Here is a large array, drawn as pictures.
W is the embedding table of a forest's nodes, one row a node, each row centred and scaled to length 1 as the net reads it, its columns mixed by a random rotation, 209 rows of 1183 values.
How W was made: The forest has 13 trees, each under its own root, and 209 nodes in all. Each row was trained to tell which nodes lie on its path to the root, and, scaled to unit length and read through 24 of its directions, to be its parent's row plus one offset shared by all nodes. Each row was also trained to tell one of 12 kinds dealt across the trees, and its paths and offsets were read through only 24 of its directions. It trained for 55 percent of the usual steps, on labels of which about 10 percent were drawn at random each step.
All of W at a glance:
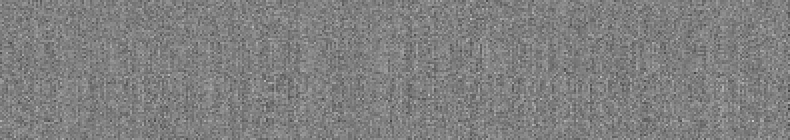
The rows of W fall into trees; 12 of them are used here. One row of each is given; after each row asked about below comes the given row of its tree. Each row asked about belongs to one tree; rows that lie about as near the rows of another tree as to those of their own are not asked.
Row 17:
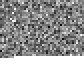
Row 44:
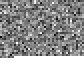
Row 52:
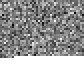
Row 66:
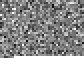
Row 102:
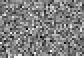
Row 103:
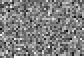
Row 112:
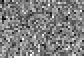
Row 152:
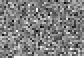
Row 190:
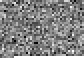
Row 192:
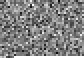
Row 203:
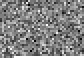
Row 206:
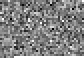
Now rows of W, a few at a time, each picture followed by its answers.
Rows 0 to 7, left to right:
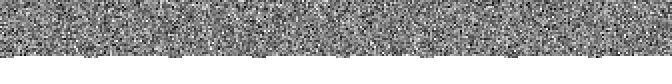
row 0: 17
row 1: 17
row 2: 102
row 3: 103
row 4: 66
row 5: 192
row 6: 66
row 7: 152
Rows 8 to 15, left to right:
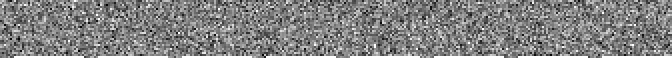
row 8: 17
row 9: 152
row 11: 192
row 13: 17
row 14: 190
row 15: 44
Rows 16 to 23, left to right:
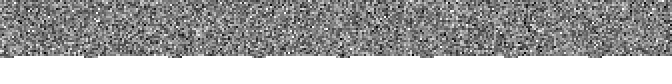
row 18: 206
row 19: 192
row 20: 112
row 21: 102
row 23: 192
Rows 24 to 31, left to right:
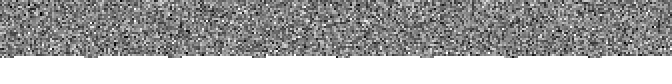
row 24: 17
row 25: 206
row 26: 52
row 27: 52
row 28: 152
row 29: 103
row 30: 103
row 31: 152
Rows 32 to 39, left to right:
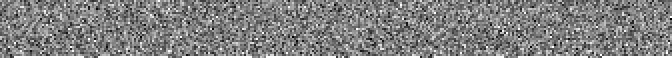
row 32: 206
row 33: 152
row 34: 190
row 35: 102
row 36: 152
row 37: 44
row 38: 192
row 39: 190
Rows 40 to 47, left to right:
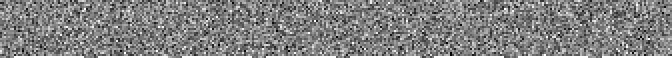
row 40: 190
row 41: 190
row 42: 192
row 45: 102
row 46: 44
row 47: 103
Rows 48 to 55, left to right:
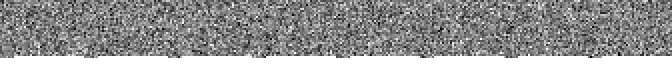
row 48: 52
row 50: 152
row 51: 190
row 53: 102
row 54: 102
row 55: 102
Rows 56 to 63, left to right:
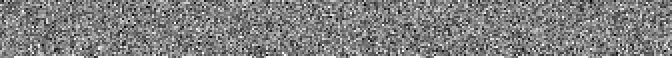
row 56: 190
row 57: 17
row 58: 206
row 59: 17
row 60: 203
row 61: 192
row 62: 192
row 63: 192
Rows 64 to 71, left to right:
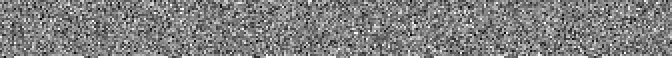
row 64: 206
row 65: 206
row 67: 102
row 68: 190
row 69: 206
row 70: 206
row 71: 192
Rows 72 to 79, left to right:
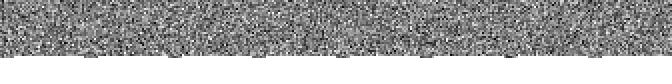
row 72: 102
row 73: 190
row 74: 52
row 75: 44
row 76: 190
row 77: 44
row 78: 102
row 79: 206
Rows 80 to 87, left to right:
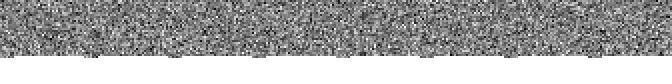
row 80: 44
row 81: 66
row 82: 44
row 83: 206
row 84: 190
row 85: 44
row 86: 17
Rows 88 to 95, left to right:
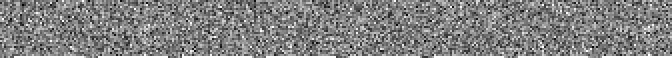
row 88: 206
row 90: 52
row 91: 102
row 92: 152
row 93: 102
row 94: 44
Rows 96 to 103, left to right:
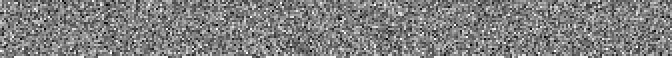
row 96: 192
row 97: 103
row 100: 44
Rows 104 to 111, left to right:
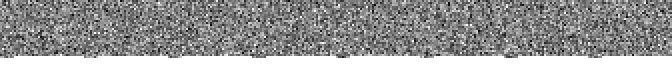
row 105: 152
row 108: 203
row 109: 112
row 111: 102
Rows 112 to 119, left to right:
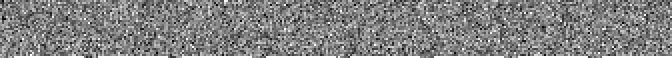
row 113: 102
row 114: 102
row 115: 192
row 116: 192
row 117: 66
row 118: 112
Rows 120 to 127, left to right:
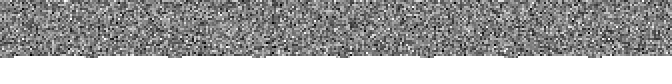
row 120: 103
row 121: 203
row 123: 112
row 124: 17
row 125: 206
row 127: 190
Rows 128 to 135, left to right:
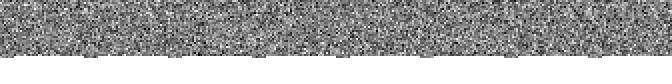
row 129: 44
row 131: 102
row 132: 190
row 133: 192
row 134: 190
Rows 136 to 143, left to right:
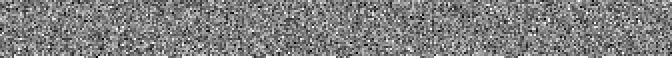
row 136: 103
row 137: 190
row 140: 17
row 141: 152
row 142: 206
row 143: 206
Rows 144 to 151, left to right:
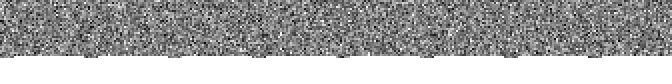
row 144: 190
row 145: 102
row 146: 206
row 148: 112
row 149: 206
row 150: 152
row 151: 44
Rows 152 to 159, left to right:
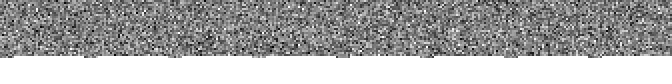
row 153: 152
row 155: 192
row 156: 52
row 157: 192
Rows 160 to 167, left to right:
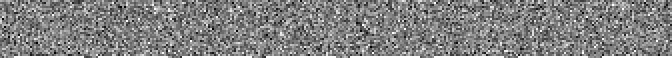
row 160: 192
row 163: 103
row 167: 192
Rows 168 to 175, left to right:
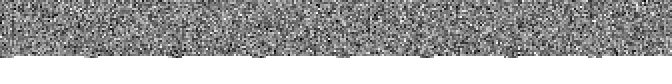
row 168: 152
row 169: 192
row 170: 66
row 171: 44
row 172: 203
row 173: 190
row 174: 17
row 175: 152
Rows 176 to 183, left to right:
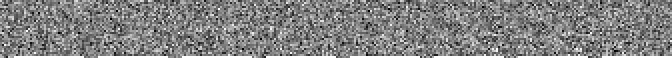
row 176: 112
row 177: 52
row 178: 190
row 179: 103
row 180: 52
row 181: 17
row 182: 17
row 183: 152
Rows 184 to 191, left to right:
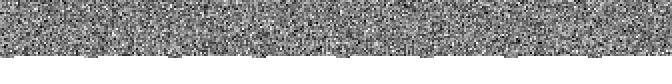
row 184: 192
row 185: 112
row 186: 190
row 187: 66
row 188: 102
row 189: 17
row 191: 44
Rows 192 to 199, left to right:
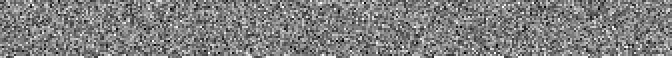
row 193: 206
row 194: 190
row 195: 206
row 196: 102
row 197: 103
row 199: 17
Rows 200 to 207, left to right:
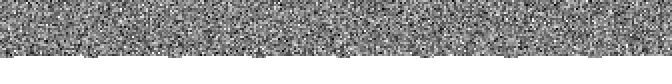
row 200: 192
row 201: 103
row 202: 44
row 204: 203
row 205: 112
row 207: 190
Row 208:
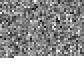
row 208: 44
